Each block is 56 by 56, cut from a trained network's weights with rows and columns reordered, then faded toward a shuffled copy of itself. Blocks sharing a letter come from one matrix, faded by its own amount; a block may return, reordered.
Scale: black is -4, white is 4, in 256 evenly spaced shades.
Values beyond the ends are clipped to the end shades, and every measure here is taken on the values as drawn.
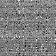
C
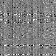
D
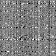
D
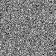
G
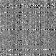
D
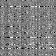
D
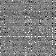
C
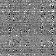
C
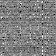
C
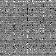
C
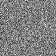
G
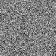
G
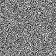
G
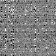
C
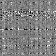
D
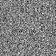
G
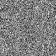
G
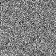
G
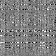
D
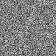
G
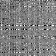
D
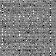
C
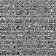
C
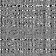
D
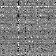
C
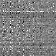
C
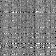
D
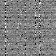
C
